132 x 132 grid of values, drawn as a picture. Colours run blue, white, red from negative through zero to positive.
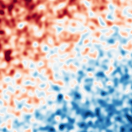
Stripes: none. Odd rows or columns: none. Mirror symmetry: none. Grain: blotchy. Ninth with the lowest average: bottom right. Slope: up to the top left.
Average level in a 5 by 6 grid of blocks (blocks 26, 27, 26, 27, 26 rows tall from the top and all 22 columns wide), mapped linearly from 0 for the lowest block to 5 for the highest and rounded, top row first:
5 5 4 4 3 3
4 4 3 3 2 2
4 3 3 2 1 1
3 3 2 1 1 1
2 2 1 0 0 0
